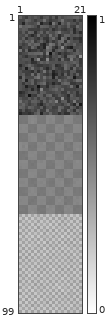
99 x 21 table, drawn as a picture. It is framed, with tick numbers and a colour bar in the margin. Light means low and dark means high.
It is made of 3 by 1 panels. Panel 1,1: high, fine-grained. Panel 2,1: middling, checkered, faint in contrast. Panel 3,1: low, checkered.
